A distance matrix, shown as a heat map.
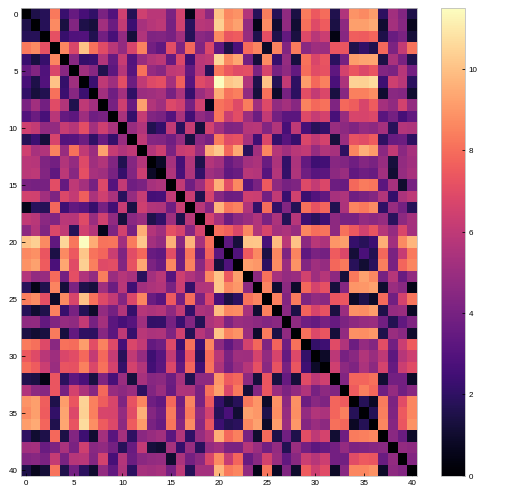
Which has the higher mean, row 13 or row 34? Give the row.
34
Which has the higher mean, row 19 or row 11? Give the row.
19
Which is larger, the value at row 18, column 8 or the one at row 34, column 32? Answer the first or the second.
the second
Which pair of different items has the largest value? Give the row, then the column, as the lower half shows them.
20, 6
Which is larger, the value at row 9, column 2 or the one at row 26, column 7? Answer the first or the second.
the first
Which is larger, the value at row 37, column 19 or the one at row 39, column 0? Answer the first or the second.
the first
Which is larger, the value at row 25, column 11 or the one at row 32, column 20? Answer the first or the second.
the second
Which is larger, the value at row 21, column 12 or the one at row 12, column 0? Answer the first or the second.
the first
